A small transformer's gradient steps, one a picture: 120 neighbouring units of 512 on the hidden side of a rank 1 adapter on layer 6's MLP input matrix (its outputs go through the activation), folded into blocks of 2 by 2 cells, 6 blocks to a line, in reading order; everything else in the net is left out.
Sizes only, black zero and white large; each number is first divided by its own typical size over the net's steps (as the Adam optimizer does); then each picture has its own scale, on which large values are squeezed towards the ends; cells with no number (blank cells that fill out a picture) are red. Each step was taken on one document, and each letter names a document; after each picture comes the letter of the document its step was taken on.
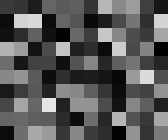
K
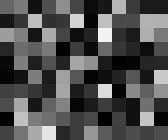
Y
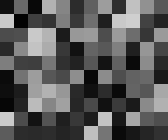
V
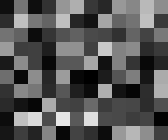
Y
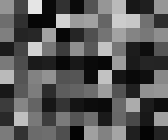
V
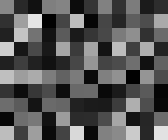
K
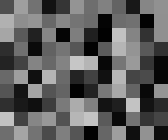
K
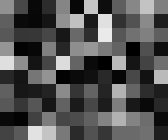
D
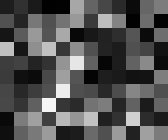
Y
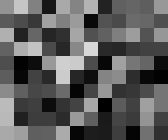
V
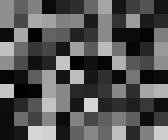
D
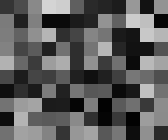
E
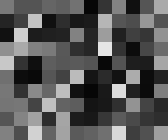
D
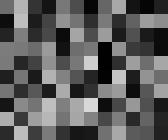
K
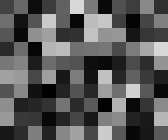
V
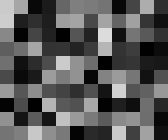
D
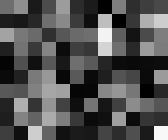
Y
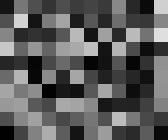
K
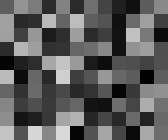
V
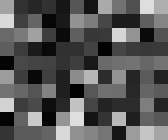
K
